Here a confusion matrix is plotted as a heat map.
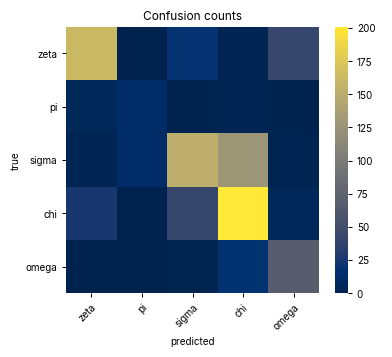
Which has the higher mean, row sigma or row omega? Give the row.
sigma
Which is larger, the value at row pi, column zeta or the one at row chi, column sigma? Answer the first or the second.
the second
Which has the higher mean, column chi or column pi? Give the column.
chi
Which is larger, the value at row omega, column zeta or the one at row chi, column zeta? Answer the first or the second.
the second
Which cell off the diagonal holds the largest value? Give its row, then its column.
sigma, chi
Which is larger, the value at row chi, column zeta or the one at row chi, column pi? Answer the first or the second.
the first
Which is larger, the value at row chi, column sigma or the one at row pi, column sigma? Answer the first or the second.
the first
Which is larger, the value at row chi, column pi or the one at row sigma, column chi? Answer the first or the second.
the second
